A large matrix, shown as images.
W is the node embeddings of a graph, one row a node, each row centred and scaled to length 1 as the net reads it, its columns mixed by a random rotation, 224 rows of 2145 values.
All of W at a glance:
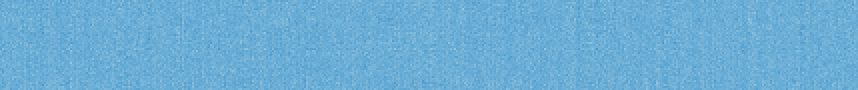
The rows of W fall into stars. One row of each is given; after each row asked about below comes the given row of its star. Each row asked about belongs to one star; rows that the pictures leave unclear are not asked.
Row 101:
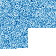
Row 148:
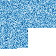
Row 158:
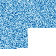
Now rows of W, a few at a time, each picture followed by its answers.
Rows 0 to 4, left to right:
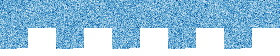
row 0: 148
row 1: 101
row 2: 148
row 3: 101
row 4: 148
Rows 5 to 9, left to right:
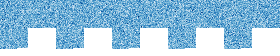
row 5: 148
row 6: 101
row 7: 101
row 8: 158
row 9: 158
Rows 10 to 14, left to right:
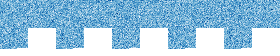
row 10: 158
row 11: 148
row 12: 148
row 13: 158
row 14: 148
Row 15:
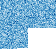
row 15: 101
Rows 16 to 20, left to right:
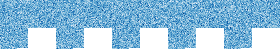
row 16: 158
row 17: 158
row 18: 101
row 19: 158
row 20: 101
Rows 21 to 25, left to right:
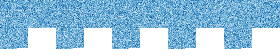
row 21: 148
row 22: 148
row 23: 148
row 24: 148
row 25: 158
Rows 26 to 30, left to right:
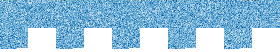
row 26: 158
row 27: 101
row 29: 101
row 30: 148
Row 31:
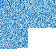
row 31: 148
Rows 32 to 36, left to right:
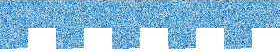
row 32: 148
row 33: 158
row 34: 158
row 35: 158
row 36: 148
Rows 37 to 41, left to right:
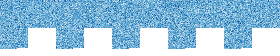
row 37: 148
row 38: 101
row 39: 158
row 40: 148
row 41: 101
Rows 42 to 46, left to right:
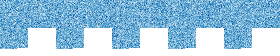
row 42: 101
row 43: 158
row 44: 158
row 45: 158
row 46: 158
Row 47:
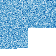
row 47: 158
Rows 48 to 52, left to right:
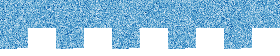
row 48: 158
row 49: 101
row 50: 158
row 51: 158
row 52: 148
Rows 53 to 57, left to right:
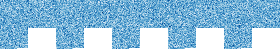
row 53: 101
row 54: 158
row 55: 158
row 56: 148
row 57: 101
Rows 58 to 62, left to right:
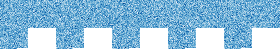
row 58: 158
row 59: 158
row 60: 101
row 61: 158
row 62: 158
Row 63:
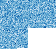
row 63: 148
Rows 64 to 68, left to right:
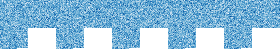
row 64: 158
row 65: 158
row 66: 148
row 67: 148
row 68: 101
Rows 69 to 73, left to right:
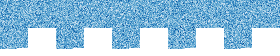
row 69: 148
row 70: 158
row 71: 101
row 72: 148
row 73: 148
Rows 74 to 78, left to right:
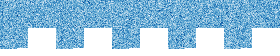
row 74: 158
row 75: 148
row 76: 101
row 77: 158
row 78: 158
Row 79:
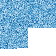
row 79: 101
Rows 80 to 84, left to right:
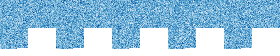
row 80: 158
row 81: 101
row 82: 148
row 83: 148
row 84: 148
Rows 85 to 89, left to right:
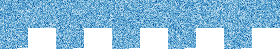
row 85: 148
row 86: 148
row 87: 101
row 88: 148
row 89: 158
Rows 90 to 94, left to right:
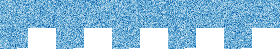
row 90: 158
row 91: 148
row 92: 101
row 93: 148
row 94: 101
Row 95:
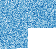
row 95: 158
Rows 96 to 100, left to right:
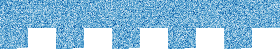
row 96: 148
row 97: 148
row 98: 101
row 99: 148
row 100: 148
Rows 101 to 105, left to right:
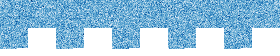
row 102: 148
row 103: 158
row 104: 158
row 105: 148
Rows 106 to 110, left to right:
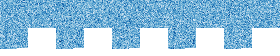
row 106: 148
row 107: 148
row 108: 101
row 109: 148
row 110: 148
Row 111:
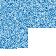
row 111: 101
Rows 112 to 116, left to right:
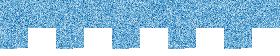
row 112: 101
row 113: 101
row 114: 158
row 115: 148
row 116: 101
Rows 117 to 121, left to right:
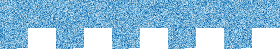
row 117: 158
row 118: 101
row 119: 158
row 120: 148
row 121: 148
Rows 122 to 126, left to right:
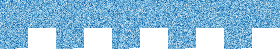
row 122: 148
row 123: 148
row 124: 148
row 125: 101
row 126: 101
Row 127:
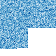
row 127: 101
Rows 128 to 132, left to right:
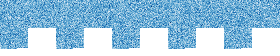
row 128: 158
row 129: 158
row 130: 158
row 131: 158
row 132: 101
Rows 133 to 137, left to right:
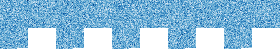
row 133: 101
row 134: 148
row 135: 148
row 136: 158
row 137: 101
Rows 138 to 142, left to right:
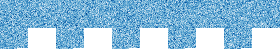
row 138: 101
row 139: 101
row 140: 148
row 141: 148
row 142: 158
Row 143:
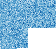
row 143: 158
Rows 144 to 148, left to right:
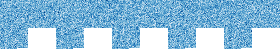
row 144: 158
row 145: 158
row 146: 148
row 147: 158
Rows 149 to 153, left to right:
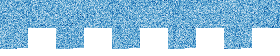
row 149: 101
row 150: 101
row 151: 148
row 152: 148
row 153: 158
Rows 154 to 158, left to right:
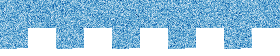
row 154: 158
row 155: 148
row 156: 101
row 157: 101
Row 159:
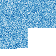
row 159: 158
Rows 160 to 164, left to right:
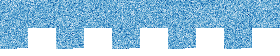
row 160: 158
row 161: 158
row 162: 158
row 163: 148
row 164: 101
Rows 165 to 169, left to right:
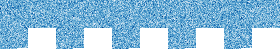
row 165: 148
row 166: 158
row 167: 158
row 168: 158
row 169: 148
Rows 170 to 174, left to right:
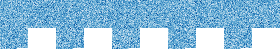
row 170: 158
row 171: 148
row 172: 148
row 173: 101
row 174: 148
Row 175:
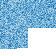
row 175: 158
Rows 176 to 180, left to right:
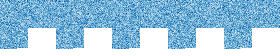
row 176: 101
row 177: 148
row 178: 101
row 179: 101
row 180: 148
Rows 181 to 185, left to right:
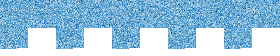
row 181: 148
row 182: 158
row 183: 101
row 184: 101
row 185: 148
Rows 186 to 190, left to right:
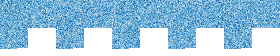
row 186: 148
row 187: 101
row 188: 148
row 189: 158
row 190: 101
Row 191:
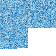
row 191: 158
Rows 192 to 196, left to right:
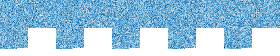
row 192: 101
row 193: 148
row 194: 158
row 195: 101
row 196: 101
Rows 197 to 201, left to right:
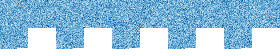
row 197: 158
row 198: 158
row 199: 101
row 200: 101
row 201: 148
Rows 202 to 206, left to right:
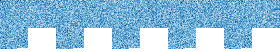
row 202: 148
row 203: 101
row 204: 158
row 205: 158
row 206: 101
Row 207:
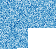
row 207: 101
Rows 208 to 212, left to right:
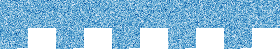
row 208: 158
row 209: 101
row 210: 101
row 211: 158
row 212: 148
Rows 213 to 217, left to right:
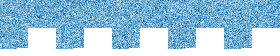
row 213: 158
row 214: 148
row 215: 158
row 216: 101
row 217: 158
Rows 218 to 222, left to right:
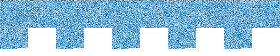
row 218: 101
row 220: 148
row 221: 158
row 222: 158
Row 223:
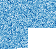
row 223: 101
